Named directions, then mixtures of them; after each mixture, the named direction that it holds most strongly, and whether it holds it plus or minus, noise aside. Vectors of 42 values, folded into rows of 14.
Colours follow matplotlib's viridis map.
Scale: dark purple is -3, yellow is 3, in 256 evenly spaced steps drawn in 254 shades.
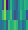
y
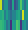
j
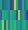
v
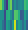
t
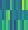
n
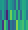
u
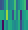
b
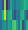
y, plus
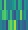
y, plus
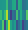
u, minus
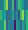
t, minus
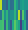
v, plus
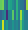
b, minus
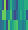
y, plus
